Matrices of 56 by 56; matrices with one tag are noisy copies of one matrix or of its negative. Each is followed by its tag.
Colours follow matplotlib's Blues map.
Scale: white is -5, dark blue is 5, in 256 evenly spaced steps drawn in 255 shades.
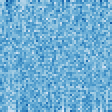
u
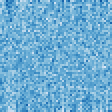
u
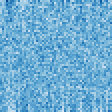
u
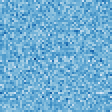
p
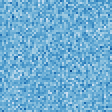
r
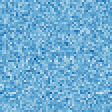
p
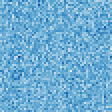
r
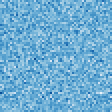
p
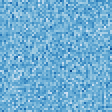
r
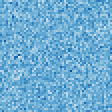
r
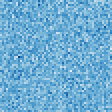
r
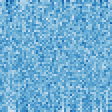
u
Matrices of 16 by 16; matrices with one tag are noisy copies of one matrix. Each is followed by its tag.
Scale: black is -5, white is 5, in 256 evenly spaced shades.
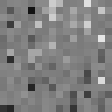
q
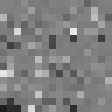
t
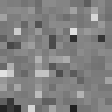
t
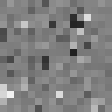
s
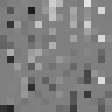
q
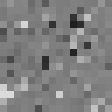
s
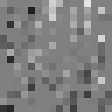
q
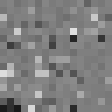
t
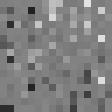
q
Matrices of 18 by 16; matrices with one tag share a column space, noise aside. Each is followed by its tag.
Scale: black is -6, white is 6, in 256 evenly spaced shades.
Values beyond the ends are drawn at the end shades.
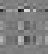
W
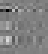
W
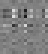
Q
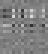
Q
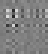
Q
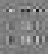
W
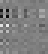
Q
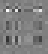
W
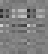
Q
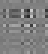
Q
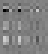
W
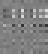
Q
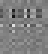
Q
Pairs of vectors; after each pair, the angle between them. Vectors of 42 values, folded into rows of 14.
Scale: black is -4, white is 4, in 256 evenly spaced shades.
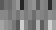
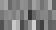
partly opposed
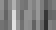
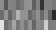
orthogonal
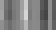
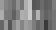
partly aligned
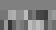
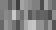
partly aligned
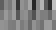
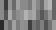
partly opposed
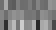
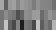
nearly opposite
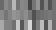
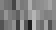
nearly opposite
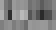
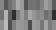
orthogonal
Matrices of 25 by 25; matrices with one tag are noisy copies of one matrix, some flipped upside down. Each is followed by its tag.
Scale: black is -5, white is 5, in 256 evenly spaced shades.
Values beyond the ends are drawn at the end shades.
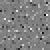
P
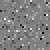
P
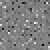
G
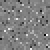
P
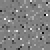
P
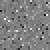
P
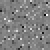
P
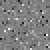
P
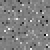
P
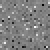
G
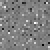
G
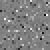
P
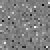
G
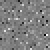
P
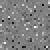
G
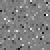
P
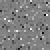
P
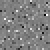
P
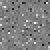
G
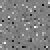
G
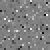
P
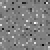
G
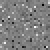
G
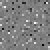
G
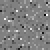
P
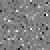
P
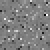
P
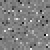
P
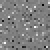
G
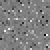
P
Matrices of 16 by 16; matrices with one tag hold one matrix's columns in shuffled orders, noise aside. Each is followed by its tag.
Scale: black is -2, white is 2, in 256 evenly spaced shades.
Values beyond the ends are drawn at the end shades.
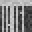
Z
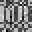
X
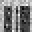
Z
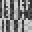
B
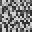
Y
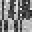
B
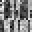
B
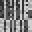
B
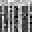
Z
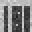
Z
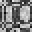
X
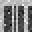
Z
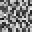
Y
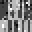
B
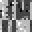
B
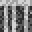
Z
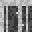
Z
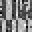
B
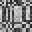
X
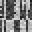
B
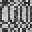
X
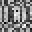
X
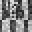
B
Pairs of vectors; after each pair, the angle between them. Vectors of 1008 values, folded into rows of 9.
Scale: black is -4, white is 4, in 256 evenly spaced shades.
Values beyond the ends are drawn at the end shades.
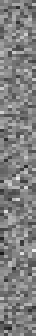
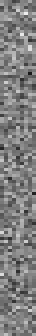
orthogonal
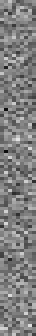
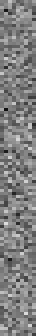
nearly parallel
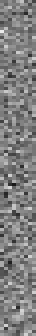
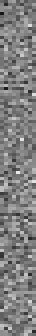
partly aligned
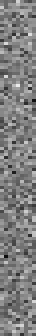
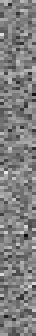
orthogonal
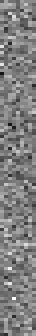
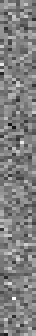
nearly parallel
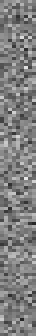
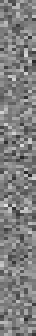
partly opposed
